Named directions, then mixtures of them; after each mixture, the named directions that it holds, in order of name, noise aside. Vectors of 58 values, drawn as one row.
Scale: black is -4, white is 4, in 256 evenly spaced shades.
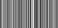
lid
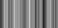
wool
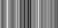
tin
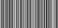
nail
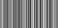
lid, wool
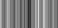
tin, wool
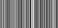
lid, nail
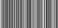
nail, wool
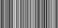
nail, wool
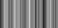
wool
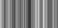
tin, wool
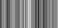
tin, wool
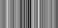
lid, tin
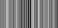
lid, tin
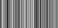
lid, tin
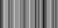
wool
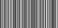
nail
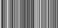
lid, tin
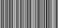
nail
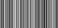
nail, wool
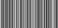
nail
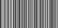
lid, nail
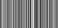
lid
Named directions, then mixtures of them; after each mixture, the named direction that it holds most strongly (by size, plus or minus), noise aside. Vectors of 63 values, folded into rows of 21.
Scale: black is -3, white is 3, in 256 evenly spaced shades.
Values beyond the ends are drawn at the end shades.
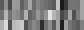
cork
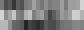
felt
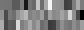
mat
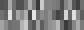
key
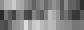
felt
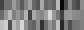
cork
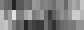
felt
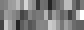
mat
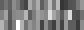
cork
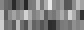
mat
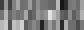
cork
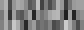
key
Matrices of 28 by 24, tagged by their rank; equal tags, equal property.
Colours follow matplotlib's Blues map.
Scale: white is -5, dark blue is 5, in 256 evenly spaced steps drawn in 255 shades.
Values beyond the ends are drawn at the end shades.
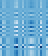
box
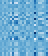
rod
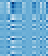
box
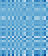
box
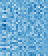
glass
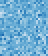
glass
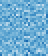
glass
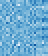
glass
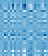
rod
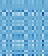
box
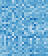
glass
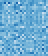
glass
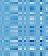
box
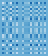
box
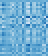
rod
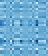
rod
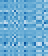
rod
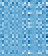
rod
